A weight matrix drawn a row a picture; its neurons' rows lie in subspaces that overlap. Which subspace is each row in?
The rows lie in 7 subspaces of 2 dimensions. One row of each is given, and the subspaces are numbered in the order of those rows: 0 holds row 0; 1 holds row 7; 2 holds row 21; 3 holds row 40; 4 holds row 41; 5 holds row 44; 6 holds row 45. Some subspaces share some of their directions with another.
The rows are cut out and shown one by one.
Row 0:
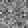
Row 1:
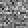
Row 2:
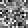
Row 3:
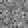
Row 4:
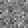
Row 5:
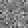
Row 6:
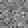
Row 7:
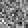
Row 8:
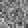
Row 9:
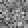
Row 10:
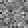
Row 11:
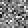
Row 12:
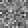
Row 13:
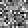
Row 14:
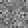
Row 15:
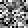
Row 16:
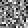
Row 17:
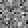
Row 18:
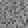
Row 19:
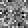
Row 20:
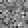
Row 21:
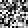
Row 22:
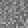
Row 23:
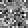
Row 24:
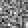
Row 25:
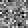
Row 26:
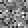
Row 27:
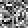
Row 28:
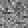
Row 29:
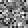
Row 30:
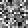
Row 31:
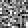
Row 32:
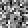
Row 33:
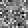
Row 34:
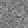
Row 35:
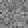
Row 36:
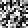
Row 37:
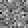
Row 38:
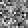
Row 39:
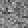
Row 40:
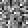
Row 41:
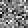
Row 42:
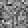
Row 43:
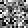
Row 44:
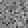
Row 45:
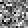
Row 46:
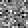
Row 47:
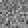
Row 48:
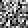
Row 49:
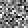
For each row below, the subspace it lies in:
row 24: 1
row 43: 2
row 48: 2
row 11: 4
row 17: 3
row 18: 5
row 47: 2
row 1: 0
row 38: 6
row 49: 4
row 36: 3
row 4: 2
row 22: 5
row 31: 1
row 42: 6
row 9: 1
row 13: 0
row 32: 3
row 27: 6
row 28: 0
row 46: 1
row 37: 6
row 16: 5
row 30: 3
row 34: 4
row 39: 0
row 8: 1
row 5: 6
